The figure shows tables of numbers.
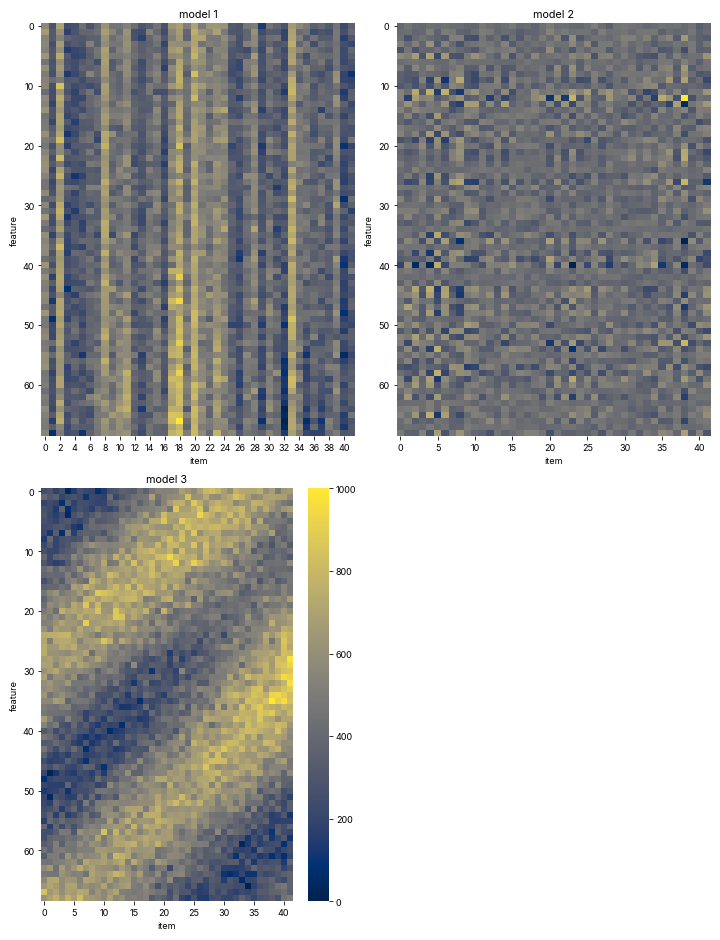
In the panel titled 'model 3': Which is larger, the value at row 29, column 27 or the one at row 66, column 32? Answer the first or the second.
the first
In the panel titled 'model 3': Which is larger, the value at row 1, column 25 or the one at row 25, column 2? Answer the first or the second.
the second
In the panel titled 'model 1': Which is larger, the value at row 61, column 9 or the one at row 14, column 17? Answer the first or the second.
the second
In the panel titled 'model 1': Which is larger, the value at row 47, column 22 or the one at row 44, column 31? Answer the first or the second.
the first
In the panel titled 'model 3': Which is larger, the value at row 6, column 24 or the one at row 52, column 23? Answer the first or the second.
the first
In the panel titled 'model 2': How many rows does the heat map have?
69
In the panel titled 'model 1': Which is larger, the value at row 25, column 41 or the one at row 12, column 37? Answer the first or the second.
the second
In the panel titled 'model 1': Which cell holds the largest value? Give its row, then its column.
66, 18
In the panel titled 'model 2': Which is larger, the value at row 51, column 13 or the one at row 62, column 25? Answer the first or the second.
the first
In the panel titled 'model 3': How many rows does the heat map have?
69
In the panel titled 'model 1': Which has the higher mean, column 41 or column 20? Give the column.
20
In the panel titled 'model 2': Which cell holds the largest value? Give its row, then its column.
12, 38
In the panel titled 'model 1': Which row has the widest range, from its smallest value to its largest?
66
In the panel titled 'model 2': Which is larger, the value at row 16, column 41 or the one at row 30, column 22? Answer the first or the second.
the second
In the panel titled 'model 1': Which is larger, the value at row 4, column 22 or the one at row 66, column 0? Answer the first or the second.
the second
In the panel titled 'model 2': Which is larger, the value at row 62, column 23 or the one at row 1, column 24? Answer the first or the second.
the second
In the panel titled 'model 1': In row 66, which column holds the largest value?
18
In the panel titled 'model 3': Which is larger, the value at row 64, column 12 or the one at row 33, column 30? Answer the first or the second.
the first
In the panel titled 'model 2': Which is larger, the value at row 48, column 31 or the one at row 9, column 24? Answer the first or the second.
the first
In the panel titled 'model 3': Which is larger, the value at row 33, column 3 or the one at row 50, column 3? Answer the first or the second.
the first
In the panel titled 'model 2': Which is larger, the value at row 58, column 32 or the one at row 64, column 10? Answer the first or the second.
the second
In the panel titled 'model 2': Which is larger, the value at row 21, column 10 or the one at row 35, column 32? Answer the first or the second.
the second
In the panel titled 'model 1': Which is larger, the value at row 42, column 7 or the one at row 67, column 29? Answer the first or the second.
the first
